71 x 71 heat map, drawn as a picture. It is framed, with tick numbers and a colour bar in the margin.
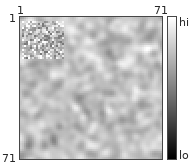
An odd patch, rougher than its surroundings, sits in the top left. There is no overall slope. No regular stripes run through it. The field is mottled with small blotches. The top left is the roughest part.
